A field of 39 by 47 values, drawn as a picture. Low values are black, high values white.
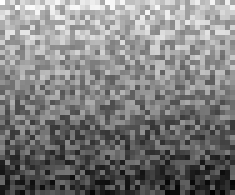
On average the colour sits 50% of the way up the scale. Values rise toward the top. Fine speckle covers the field. No regular stripes run through it.
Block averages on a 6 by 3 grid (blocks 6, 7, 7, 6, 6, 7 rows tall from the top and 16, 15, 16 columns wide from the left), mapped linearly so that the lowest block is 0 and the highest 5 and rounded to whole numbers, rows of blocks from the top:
5 5 5
4 4 4
3 3 3
2 2 2
1 1 1
0 0 0
